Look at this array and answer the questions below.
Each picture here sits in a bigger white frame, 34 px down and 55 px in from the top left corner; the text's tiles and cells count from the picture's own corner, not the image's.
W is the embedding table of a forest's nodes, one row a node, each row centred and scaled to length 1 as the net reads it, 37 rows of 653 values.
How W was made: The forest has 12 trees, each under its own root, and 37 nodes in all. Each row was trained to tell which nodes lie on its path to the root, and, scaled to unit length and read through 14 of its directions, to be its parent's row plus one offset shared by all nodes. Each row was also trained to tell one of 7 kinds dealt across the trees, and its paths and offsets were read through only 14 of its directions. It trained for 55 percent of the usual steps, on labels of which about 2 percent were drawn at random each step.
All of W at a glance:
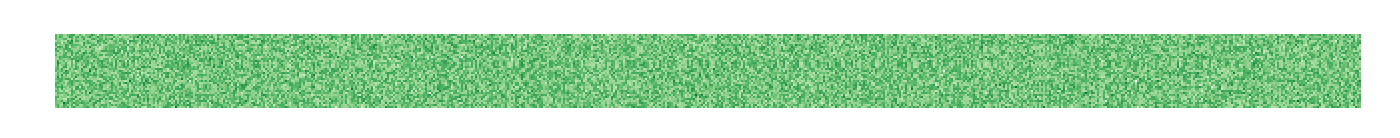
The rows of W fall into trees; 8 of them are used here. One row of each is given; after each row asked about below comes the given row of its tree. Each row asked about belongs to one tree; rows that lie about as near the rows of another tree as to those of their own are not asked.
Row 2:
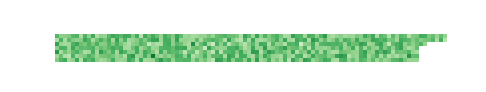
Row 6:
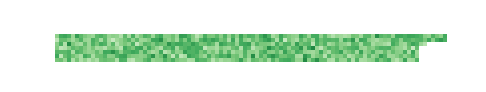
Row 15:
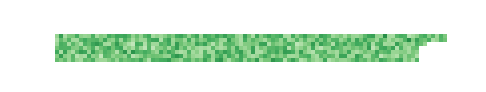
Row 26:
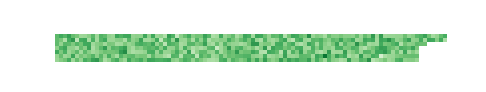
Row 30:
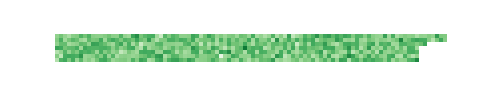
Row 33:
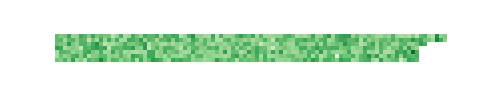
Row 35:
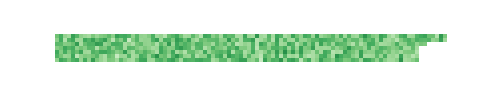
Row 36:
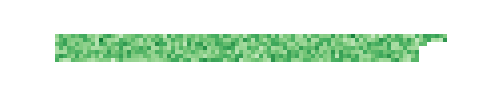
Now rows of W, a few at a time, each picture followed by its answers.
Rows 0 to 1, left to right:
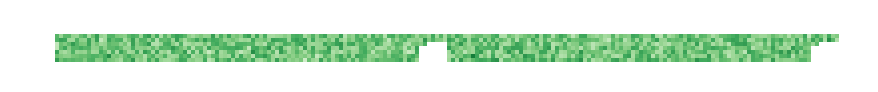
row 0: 2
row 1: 26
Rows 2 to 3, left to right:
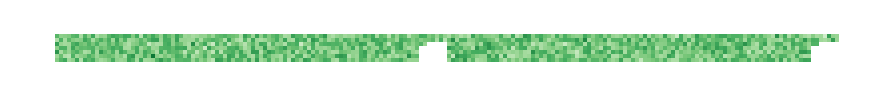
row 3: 30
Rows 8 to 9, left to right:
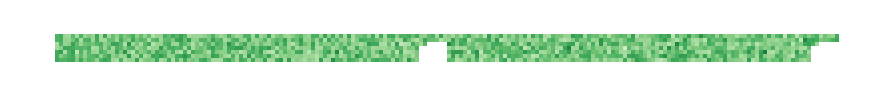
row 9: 6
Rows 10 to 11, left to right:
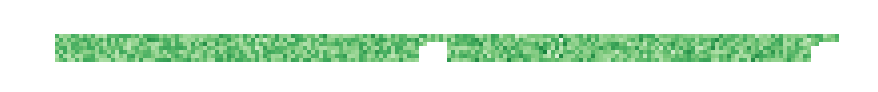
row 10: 2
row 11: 26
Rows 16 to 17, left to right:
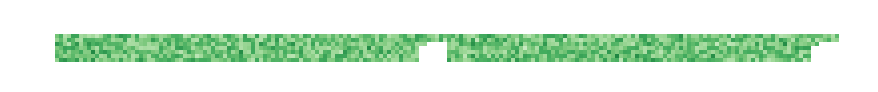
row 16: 35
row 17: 26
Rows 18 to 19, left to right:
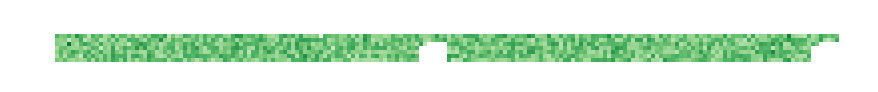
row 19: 36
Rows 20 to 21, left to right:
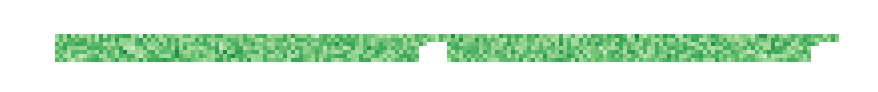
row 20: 33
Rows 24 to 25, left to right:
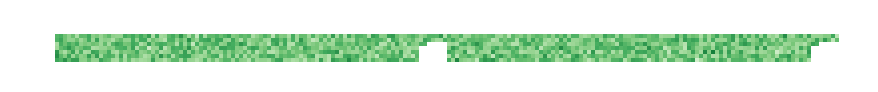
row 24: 36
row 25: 33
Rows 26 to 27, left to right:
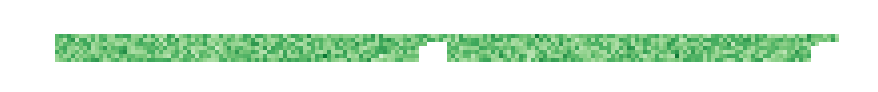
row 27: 33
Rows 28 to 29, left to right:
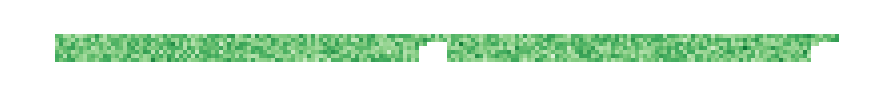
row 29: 6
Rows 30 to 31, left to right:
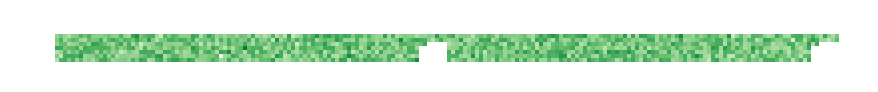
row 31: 15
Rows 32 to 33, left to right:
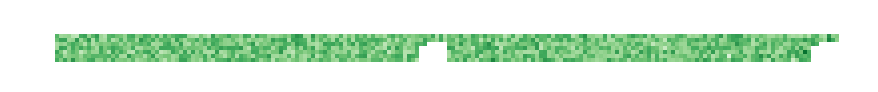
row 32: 2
